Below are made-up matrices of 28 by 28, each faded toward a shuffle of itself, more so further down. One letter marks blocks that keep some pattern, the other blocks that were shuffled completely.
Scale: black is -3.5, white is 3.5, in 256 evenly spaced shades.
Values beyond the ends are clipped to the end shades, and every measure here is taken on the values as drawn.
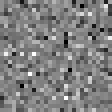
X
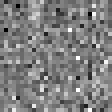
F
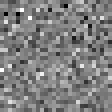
X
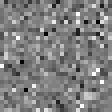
F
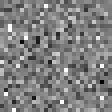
X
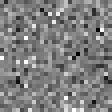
X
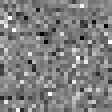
X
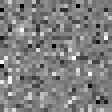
X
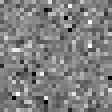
X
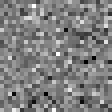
F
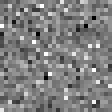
X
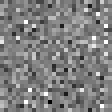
X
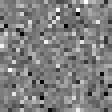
X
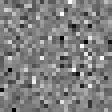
F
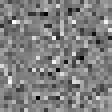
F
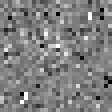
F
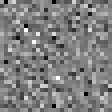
F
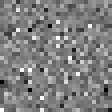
X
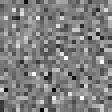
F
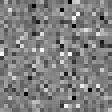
F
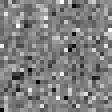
X
